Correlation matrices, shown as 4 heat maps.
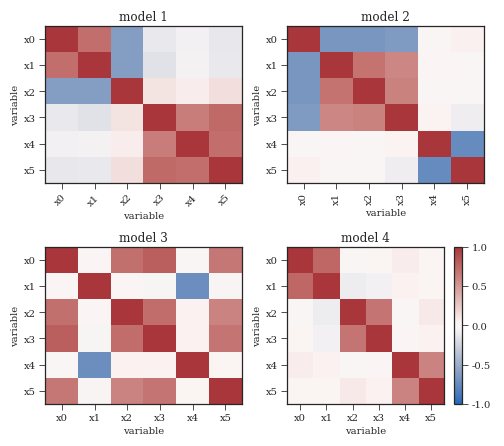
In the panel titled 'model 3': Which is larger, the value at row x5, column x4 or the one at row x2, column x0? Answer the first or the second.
the second
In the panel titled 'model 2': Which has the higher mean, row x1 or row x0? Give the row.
x1
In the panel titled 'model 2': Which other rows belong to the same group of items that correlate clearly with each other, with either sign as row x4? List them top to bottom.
x5
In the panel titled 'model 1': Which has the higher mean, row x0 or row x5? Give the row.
x5
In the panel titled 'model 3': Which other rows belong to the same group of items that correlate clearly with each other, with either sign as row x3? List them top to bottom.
x0, x2, x5
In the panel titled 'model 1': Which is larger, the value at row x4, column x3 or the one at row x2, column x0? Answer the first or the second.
the first
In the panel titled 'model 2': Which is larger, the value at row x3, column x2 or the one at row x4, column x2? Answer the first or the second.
the first
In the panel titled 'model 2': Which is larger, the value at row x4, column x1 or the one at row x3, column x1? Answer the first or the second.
the second
